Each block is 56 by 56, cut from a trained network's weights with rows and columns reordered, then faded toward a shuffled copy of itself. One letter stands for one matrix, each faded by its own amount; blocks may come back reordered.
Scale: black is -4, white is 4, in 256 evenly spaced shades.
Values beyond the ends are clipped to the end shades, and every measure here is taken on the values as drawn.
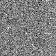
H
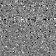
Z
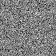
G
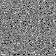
Z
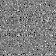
Z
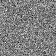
G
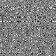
Z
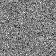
G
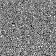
H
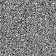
H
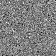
G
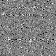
Z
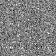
H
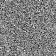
G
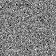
H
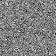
H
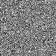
G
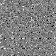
Z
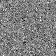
H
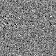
H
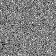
H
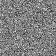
G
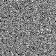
H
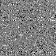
Z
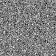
H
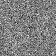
H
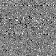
Z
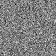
G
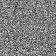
H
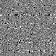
Z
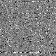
Z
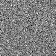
H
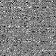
Z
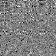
Z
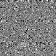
Z
